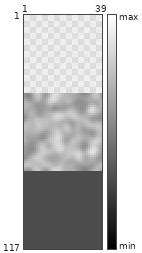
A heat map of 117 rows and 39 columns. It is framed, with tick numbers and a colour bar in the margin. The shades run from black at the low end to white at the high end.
It is made of 3 by 1 panels. Panel 1,1: very high, checkered, faint in contrast. Panel 2,1: high, blotchy. Panel 3,1: low, flat.
